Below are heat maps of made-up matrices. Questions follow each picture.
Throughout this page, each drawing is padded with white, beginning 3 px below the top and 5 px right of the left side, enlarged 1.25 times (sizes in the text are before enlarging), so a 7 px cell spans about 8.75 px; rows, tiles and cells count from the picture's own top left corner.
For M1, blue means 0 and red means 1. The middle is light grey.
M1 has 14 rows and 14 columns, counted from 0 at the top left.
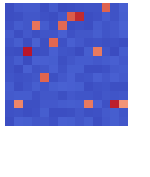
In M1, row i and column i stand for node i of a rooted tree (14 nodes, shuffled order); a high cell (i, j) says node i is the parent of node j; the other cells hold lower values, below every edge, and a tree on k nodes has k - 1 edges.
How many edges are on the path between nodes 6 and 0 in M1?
7
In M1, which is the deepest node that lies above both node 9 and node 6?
11
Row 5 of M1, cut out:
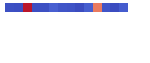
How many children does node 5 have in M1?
2
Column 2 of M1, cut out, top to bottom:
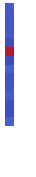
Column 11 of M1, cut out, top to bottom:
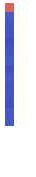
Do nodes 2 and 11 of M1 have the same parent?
no
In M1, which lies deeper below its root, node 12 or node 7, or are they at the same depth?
node 7
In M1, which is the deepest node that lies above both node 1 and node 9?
11
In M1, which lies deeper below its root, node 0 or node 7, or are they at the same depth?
node 7
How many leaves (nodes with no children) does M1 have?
7
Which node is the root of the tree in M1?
0
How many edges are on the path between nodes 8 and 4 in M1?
1
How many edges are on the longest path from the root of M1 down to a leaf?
7
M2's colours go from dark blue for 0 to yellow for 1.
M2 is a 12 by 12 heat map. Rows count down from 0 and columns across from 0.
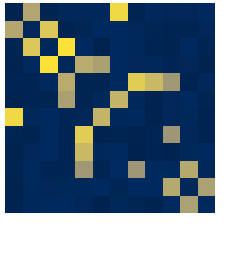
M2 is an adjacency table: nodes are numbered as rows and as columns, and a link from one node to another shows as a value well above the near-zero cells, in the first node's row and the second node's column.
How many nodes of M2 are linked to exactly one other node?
2
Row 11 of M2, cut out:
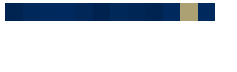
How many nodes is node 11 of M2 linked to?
1
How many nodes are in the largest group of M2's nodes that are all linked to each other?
3
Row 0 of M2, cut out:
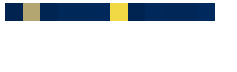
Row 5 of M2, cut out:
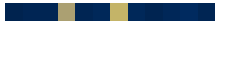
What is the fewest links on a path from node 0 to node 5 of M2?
2
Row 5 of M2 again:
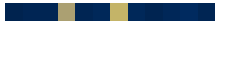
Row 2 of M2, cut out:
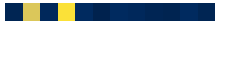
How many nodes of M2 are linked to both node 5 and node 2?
1
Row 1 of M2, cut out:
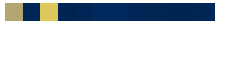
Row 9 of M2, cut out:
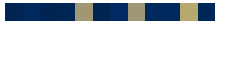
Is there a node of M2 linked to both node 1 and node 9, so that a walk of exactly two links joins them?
no
